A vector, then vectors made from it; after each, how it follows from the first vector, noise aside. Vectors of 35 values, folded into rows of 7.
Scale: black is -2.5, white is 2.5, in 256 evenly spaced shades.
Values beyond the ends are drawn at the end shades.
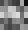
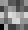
reversed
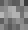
shrunk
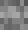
shrunk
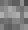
shrunk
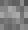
shrunk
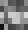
reversed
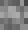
shrunk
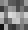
reversed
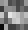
reversed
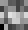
reversed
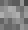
shrunk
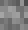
shrunk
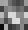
reversed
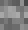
shrunk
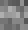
shrunk
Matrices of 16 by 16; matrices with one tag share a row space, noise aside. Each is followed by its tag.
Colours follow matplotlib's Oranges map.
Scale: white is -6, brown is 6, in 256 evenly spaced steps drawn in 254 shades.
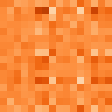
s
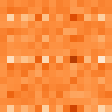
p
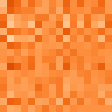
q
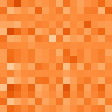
q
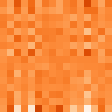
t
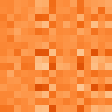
s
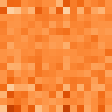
q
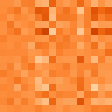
s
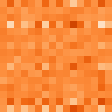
p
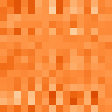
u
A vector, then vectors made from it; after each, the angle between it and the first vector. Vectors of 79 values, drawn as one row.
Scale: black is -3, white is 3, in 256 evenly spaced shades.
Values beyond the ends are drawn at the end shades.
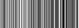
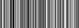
orthogonal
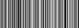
partly opposed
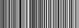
orthogonal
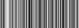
partly aligned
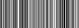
orthogonal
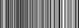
nearly opposite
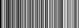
partly opposed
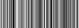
partly aligned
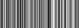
partly opposed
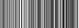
nearly parallel
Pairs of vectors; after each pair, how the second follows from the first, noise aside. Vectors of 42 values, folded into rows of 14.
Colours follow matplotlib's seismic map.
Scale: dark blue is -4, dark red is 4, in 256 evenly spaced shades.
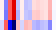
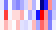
reversed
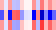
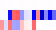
partly zeroed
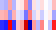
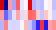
wrapped around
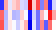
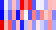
wrapped around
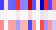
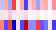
reversed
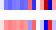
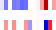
partly zeroed
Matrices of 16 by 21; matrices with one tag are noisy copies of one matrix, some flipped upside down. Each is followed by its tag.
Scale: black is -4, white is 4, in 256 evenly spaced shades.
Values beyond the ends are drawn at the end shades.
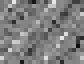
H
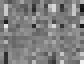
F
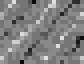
H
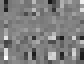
F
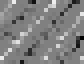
H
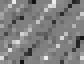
H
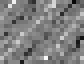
H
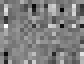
F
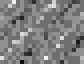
H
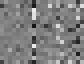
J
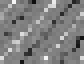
H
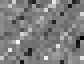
H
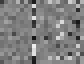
J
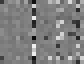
J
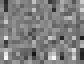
F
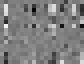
F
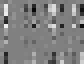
F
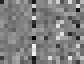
J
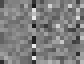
J
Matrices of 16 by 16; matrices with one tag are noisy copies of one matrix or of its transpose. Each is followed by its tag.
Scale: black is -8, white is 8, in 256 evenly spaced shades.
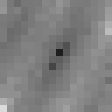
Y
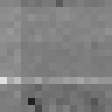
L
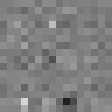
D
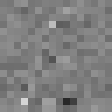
D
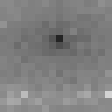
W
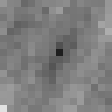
Y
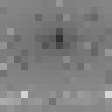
W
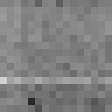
L
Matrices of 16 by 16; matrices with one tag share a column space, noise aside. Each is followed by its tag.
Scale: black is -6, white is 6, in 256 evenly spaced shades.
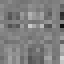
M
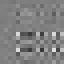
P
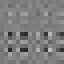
P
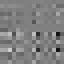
P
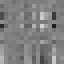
M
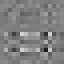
P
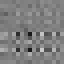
P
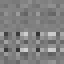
P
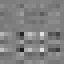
P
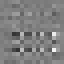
P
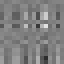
M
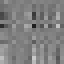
M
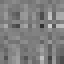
M
